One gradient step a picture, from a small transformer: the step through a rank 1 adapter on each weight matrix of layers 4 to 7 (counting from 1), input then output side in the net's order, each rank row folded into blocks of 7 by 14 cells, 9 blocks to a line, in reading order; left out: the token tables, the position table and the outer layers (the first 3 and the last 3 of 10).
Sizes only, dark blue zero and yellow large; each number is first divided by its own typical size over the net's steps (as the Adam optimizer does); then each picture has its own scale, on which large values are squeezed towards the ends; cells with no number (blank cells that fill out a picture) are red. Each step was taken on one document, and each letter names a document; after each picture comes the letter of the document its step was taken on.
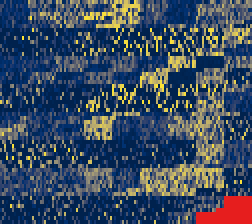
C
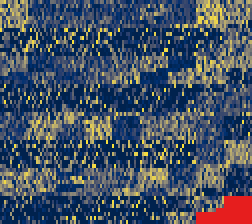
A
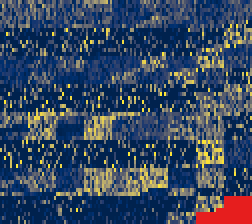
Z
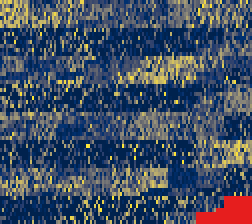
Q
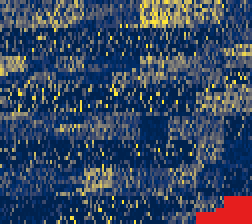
Q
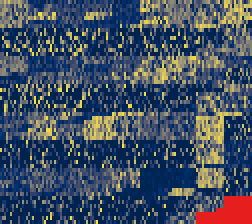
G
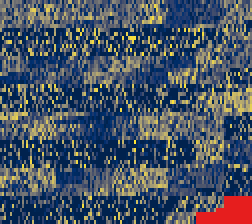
G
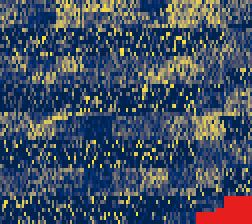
A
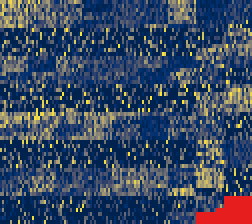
Z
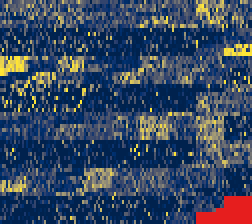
Q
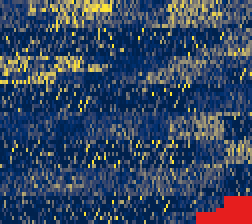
A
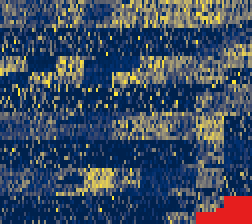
Q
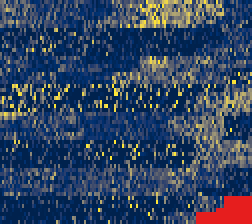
Q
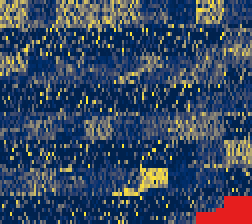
A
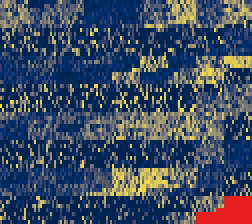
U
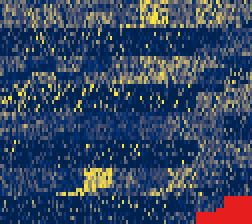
Q
